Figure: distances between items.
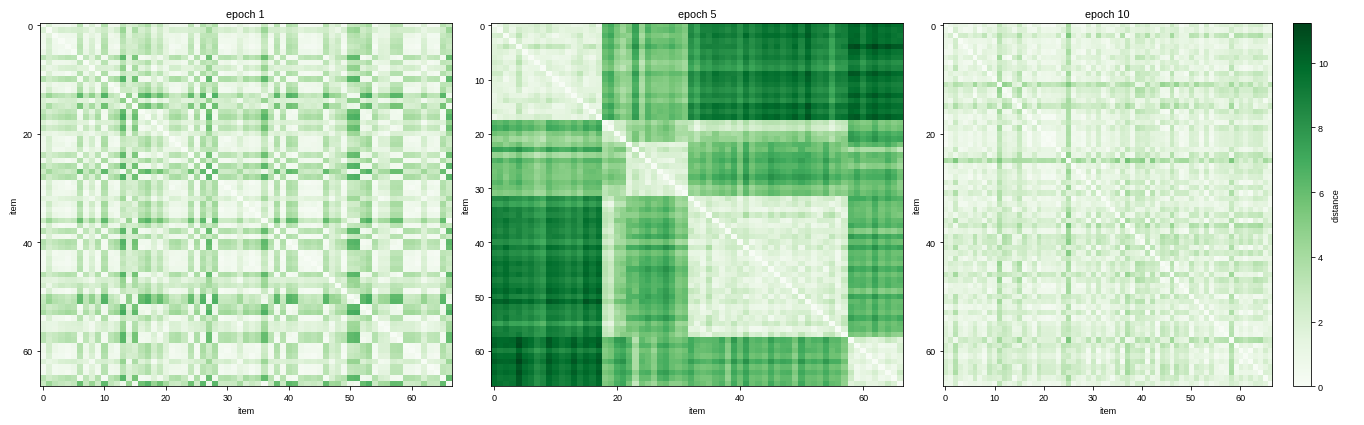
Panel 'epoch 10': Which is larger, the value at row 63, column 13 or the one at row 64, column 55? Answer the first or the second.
the first
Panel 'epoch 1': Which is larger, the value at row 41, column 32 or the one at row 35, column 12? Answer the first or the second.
the first
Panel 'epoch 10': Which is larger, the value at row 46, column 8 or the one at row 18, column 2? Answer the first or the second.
the second
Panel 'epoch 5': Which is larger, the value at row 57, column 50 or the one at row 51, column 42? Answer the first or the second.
the first
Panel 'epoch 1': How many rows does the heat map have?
67
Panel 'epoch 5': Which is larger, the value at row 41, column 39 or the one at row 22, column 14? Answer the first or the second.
the second
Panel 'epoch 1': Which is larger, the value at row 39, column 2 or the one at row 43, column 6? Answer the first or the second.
the second
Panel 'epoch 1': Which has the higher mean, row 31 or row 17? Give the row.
17
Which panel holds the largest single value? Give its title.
epoch 5
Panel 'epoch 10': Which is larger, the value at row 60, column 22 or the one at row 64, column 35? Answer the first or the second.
the second
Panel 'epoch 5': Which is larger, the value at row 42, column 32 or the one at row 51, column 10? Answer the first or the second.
the second
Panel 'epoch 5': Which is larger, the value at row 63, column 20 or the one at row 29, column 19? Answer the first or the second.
the first
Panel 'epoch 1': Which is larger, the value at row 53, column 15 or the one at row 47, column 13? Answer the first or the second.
the first
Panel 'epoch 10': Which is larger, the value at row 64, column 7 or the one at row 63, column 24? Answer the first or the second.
the second
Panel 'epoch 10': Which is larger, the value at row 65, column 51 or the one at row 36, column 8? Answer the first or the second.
the first
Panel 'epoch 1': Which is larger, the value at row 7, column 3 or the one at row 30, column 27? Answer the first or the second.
the second
